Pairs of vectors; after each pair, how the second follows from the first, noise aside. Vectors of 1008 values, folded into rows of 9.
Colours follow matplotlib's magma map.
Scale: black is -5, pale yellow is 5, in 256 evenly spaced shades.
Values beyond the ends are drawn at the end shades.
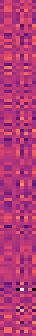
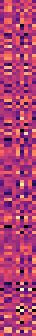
scaled up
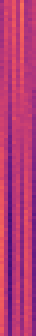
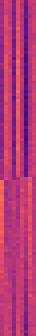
wrapped around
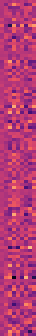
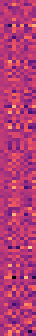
copied
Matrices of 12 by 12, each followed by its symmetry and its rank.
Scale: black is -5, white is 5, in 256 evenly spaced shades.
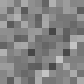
symmetric, full rank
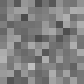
neither, full rank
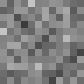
symmetric, full rank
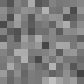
neither, full rank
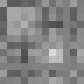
symmetric, rank two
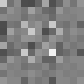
symmetric, rank two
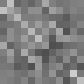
symmetric, full rank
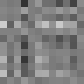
antisymmetric, rank two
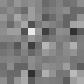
symmetric, rank two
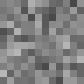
antisymmetric, full rank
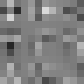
antisymmetric, rank two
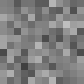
antisymmetric, full rank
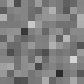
antisymmetric, full rank
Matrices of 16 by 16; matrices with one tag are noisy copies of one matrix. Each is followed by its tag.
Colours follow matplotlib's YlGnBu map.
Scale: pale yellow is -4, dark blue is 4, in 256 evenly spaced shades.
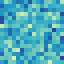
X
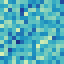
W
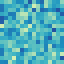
X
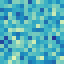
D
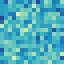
X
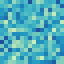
D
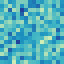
W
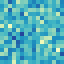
W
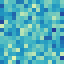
X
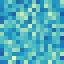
X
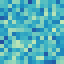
D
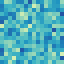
X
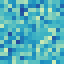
W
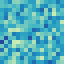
D
